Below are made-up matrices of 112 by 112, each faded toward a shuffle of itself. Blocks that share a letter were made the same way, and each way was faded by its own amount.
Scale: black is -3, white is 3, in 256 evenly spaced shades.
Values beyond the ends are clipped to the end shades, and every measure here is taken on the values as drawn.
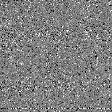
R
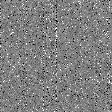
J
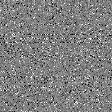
R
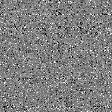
R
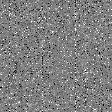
J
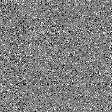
R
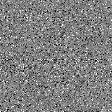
R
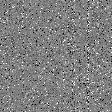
J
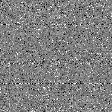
R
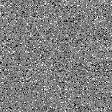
R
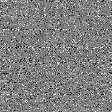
R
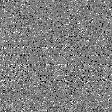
R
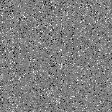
J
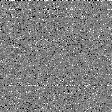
R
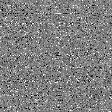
R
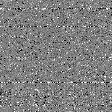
R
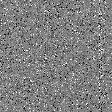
J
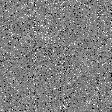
J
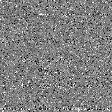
R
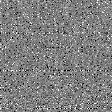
R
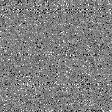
R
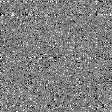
R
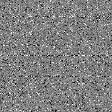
R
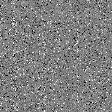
J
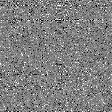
R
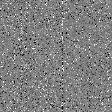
J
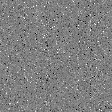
J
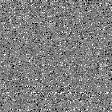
R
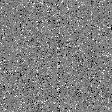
J
